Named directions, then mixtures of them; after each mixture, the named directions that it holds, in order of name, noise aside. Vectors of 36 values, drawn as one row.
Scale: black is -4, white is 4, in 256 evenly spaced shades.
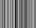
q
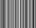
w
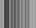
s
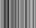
s, w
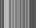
s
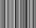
q, w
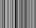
q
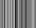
q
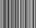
s, w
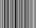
q, s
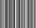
q, w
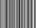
w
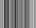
q, s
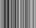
s, w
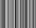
q, w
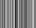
q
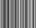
s, w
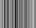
q, s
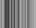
q, s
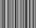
q, w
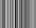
q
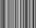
w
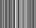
q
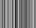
q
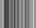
s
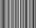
w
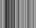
q, s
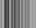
s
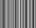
w
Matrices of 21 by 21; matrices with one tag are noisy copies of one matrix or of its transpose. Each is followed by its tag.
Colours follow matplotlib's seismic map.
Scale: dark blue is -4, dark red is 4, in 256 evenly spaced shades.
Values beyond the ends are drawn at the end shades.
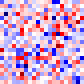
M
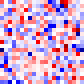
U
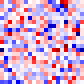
U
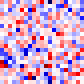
U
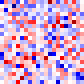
M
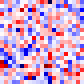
U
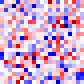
M
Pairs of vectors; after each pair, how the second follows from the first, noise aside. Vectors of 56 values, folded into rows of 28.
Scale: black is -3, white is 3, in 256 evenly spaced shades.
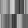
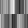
copied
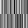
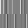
partly zeroed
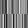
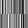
wrapped around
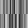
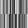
copied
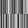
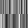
reversed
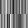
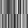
reversed
